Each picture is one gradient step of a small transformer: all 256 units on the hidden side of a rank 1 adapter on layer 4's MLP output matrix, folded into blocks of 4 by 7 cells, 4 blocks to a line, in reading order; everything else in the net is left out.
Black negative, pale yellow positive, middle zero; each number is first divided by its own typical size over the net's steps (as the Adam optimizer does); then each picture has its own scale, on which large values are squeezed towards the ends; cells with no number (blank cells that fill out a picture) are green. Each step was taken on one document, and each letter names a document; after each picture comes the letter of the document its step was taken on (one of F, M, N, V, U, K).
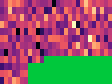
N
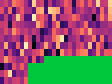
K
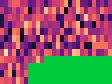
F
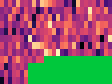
K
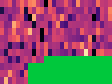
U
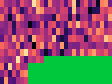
K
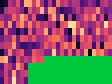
N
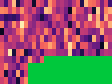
N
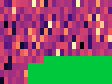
U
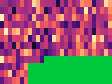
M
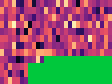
M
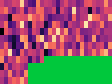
M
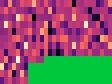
U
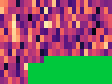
N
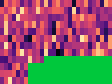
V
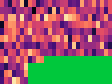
N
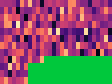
V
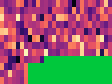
K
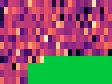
F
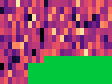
U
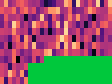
U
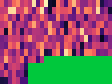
K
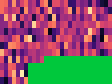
V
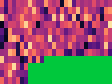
F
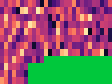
V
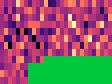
K
